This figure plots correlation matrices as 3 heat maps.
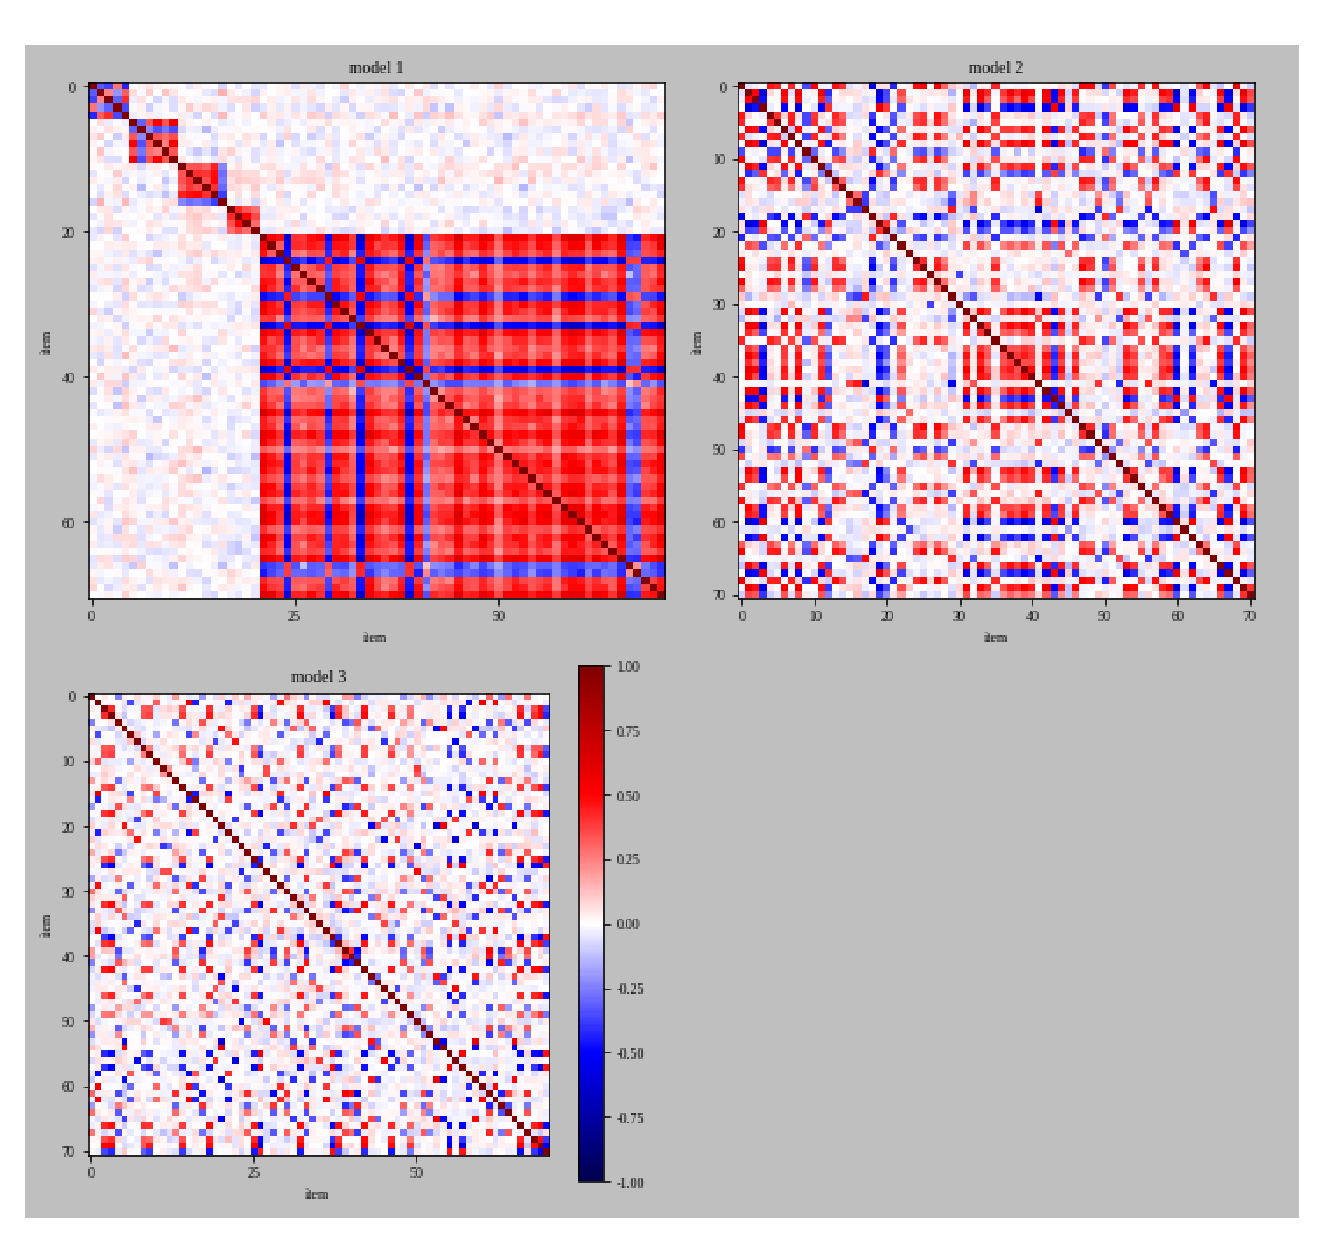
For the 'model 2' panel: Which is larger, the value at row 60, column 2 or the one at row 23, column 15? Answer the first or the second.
the second
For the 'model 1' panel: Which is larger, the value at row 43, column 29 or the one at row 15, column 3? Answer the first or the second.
the second
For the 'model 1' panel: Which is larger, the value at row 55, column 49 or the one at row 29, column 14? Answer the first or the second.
the first
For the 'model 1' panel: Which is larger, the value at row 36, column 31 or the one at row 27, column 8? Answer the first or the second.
the first
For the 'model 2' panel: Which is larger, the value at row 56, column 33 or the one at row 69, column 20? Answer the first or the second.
the first
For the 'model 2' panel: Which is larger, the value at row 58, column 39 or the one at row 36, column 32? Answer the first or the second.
the first
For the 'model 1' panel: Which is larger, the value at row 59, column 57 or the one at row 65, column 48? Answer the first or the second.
the second
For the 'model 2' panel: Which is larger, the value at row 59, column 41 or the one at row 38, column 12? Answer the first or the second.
the first
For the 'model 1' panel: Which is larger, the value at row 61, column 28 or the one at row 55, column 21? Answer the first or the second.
the second
